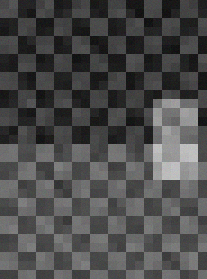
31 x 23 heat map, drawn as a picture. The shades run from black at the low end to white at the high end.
The ninth with the highest average is the middle right. A horizontal seam about 50% of the way down splits the table, and the bottom part is higher. Neither half mirrors the other. An odd patch, higher than its surroundings, sits in the middle right. On average the colour sits 30% of the way up the scale.
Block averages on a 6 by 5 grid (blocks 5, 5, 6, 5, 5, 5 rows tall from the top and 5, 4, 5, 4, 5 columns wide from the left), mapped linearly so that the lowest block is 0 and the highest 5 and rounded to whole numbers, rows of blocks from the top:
00000 | 00000 | 00013 | 22235 | 22222 | 22222
